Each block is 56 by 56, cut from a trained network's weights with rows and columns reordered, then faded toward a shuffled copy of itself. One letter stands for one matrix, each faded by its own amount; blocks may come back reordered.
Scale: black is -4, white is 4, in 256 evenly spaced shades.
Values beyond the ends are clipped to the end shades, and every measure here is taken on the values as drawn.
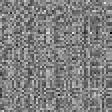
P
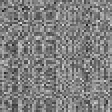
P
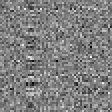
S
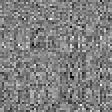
S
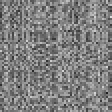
P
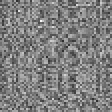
P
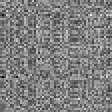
P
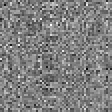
S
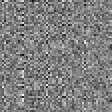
S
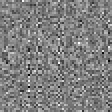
S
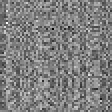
P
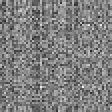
P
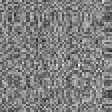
P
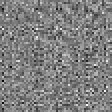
S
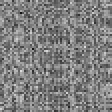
P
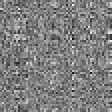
S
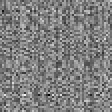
P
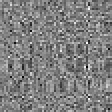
S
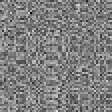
P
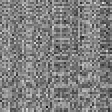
P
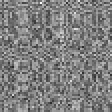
P
